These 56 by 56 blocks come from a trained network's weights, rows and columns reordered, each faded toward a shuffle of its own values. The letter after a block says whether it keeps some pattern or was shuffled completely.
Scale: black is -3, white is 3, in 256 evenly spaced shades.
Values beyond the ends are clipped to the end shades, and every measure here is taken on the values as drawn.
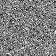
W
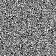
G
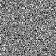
W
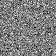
G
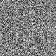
W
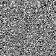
W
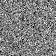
G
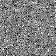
W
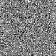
W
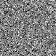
W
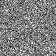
G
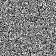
G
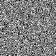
W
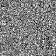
W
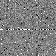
W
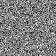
G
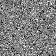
G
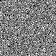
G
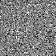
W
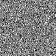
W
